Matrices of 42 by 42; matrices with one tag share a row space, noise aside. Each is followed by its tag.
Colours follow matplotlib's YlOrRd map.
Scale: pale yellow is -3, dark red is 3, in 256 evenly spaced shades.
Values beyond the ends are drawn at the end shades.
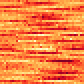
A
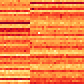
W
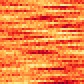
A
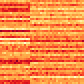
W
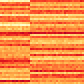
W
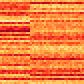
W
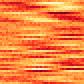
A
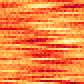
A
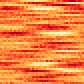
A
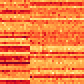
W
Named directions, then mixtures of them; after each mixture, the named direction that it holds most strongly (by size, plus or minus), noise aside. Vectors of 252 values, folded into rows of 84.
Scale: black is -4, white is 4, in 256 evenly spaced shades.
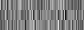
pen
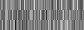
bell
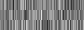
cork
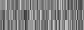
bell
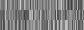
bell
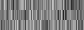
cork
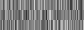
bell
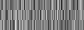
bell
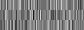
pen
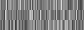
bell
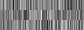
cork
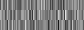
pen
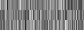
pen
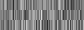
cork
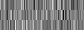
bell
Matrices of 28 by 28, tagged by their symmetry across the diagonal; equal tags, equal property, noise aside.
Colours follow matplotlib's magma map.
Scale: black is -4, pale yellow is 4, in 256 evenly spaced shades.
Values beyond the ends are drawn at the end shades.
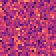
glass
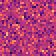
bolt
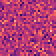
bolt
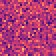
bolt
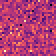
bolt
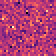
bolt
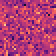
bolt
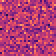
glass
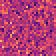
glass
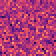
glass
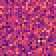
bolt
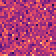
glass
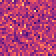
glass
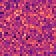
glass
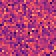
bolt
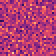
glass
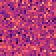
glass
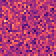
glass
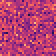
glass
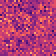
bolt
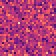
bolt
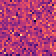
bolt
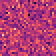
bolt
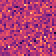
glass
